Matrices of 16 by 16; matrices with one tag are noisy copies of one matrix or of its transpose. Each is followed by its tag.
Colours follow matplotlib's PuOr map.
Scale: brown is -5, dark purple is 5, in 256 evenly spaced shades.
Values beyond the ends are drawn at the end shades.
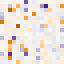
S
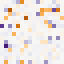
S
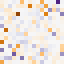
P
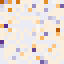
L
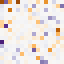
L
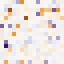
S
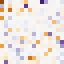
L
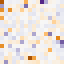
L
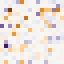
S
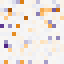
S
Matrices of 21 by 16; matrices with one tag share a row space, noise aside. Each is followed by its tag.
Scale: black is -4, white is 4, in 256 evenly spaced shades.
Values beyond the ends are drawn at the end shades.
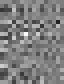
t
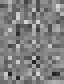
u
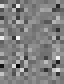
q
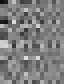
t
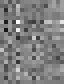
u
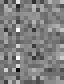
u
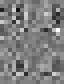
q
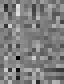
u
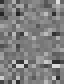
q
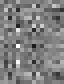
u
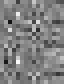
u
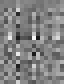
u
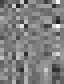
q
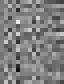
u
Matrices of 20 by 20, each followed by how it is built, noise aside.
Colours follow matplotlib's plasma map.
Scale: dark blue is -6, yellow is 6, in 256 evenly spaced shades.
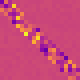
banded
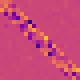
banded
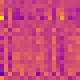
low rank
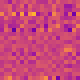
low rank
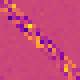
banded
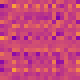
low rank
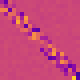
banded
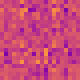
low rank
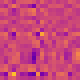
low rank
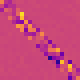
banded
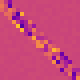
banded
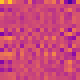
low rank
